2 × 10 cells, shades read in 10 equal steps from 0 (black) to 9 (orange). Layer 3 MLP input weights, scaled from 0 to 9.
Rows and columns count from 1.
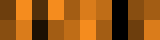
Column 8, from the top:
0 0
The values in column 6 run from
8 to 9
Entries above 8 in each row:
2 1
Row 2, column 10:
8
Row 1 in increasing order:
0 3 4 5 6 6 7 8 9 9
